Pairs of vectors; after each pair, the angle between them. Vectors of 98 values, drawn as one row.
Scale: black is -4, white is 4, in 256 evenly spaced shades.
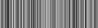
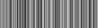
orthogonal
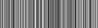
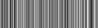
orthogonal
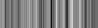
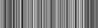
partly aligned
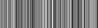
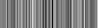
nearly opposite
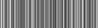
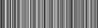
partly opposed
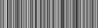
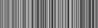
orthogonal
